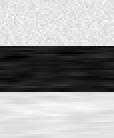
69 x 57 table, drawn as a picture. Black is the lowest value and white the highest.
It is made of 3 by 1 panels. Panel 1,1: very high, fine-grained, faint in contrast. Panel 2,1: very low, streaked across, faint in contrast. Panel 3,1: very high, streaked across, faint in contrast.
